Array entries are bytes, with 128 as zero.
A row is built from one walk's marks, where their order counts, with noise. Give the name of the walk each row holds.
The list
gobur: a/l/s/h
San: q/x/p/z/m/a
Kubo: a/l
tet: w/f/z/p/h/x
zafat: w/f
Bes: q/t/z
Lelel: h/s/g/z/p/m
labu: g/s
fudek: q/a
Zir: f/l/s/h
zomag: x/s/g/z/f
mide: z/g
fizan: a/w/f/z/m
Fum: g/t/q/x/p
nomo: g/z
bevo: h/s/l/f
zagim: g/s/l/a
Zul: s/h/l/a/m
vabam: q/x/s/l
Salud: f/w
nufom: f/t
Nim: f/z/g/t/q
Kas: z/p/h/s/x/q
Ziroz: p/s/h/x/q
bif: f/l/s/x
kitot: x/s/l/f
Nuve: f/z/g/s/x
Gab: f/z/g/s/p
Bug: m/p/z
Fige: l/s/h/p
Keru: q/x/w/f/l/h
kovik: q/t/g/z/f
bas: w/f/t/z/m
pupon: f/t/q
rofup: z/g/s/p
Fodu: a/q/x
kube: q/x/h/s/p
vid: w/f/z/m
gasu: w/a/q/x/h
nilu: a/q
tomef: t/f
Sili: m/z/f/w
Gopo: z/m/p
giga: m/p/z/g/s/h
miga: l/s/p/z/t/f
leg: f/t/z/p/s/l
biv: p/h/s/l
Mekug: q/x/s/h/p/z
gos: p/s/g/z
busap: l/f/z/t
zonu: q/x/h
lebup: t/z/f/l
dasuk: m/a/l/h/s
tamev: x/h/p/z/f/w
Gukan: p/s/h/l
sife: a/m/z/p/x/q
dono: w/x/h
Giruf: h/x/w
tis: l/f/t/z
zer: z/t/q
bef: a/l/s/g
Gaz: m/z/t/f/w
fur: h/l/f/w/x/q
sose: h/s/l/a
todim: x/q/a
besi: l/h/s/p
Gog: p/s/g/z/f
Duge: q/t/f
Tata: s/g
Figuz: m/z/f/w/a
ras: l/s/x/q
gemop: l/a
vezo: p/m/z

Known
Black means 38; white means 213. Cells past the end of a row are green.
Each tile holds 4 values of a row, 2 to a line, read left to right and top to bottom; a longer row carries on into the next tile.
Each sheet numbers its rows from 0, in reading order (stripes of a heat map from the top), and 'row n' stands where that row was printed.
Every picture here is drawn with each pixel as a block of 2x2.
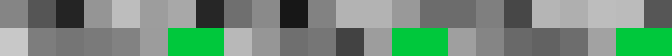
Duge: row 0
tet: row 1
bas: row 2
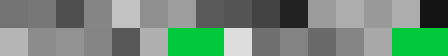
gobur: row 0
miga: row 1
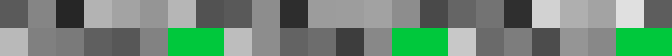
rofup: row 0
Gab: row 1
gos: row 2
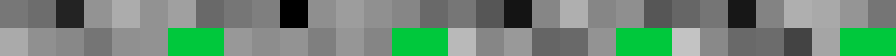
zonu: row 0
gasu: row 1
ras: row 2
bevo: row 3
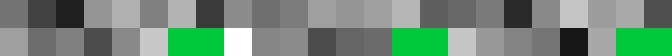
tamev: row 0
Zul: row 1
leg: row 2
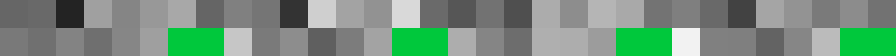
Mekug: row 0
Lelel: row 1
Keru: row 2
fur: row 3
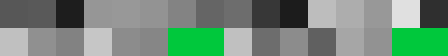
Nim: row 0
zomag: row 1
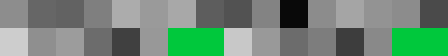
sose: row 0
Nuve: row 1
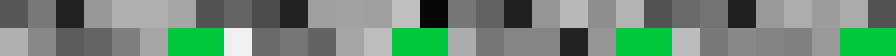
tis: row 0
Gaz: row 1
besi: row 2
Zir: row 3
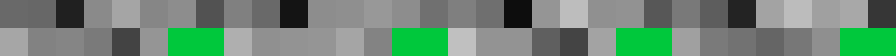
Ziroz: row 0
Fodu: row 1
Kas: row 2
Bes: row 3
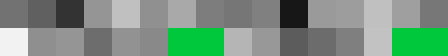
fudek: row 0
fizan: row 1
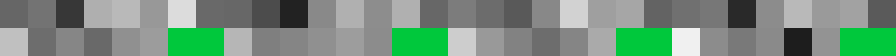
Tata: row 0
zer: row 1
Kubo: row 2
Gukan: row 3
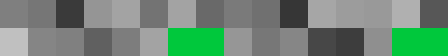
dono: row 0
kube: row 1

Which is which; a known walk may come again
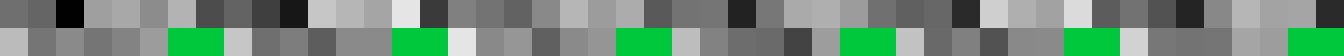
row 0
bif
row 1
Gog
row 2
gemop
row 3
bevo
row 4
gos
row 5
tomef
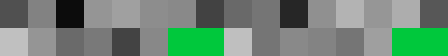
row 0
Nuve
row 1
Zir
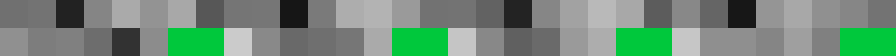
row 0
Fige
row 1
kitot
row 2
zafat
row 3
nilu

